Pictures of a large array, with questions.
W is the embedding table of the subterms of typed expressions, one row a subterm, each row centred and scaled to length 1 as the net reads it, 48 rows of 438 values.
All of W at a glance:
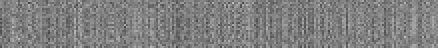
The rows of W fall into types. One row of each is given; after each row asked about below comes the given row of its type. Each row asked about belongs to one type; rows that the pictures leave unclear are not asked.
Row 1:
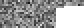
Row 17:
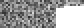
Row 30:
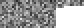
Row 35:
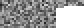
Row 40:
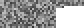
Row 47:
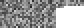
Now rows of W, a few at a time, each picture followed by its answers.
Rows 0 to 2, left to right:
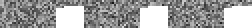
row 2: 47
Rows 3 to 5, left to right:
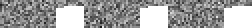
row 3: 35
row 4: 40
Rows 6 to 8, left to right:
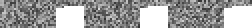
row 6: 40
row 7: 17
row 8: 47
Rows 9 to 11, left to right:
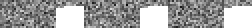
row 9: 1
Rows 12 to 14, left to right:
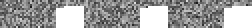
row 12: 47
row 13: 40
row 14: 1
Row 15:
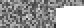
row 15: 17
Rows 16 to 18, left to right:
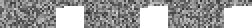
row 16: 40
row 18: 47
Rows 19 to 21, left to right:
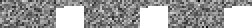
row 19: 35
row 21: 35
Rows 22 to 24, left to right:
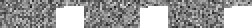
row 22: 47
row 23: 40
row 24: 17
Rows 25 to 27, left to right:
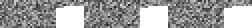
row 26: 40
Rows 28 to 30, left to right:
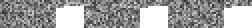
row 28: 17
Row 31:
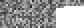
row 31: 47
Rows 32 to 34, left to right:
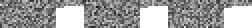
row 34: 47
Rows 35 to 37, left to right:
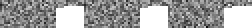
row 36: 35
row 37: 40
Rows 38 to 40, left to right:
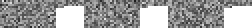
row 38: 35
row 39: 30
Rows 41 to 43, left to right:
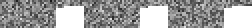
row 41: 30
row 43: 1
